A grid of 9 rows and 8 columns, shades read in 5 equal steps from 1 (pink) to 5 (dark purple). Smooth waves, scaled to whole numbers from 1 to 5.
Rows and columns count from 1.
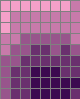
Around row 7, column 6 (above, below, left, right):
4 5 5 4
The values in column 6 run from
1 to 5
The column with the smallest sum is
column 1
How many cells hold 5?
12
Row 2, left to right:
1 2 2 2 2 2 2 2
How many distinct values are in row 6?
2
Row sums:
9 15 15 21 26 30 34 36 35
